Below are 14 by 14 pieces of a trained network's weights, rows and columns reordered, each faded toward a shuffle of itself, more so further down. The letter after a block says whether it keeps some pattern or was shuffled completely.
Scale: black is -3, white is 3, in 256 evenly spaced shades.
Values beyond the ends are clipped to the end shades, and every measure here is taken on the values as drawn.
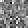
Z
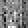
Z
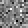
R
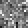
R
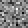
R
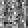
Z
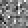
R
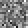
R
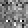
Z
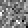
R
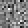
Z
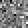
R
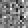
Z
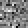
R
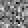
R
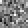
R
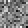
R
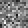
R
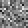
Z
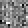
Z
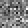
R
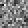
R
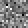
R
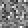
R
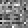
Z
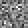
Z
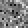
R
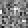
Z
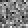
R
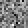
R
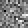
R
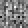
Z
